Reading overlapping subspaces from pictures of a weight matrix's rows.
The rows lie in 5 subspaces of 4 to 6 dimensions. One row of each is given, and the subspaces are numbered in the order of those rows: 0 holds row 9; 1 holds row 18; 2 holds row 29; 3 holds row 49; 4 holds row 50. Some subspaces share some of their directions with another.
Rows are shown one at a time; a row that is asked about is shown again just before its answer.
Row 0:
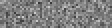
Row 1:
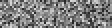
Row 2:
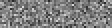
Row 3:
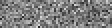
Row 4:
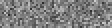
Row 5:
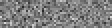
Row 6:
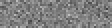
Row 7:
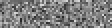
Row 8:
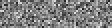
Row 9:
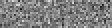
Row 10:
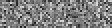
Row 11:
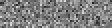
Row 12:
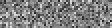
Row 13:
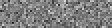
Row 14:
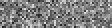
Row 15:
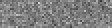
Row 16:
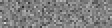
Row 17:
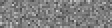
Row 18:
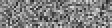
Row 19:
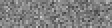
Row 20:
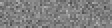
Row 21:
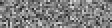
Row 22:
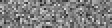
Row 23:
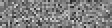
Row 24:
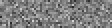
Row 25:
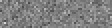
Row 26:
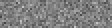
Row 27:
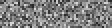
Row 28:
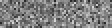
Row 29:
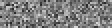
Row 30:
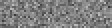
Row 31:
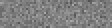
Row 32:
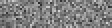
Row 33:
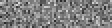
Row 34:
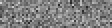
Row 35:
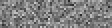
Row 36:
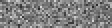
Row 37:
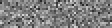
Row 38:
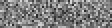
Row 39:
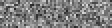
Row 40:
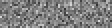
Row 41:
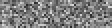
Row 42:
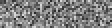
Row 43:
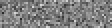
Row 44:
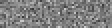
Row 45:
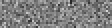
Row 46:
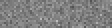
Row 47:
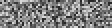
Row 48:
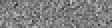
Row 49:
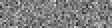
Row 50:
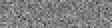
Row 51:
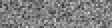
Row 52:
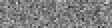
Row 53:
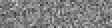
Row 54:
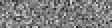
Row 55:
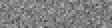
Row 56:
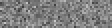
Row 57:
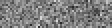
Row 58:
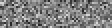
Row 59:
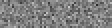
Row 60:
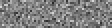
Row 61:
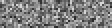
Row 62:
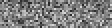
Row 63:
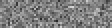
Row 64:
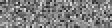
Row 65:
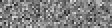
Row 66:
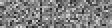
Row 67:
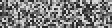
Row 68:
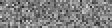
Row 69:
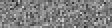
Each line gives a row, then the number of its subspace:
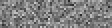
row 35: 0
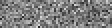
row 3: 1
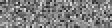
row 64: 0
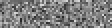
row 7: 3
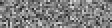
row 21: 1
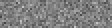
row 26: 0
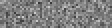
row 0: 0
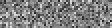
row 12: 4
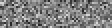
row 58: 3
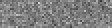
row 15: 0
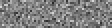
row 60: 3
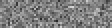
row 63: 1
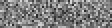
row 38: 2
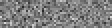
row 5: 2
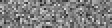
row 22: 3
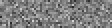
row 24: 1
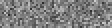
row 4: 1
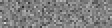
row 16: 2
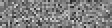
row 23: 1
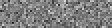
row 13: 3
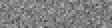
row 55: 3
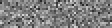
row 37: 2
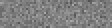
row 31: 2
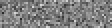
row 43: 3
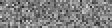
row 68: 2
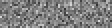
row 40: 0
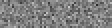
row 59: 2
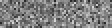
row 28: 3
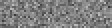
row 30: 0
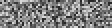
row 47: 2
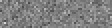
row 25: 2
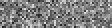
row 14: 3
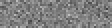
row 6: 4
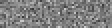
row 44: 0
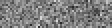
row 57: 1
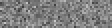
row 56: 3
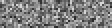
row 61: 4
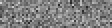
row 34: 2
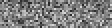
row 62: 2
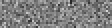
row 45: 4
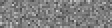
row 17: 3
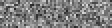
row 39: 2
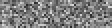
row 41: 0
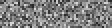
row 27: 3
